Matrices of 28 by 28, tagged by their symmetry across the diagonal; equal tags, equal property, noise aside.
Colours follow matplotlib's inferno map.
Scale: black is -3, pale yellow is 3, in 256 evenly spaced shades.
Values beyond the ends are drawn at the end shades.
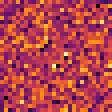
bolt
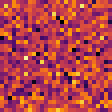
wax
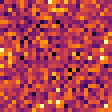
bolt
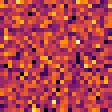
wax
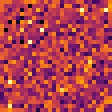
bolt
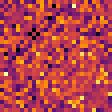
bolt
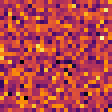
wax
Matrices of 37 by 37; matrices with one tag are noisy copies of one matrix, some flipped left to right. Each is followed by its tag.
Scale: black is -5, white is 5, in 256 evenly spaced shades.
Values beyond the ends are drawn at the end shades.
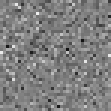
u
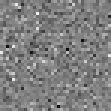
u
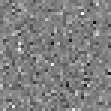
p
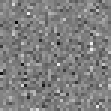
p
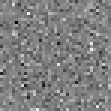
p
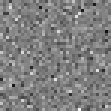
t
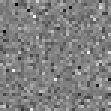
t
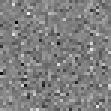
p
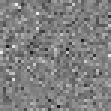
u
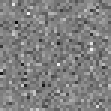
p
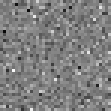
t
